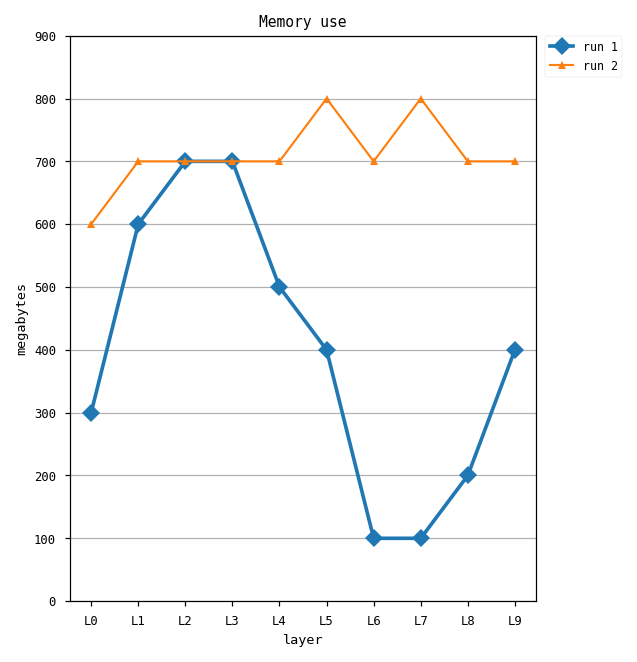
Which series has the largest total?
run 2
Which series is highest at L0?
run 2
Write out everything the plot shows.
Title: Memory use
x-axis: layer, ticks L0 L1 L2 L3 L4 L5 L6 L7 L8 L9
y-axis: megabytes, ticks 0 100 200 300 400 500 600 700 800 900
Legend: run 1, run 2
Values:
run 1: 300 600 700 700 500 400 100 100 200 400
run 2: 600 700 700 700 700 800 700 800 700 700
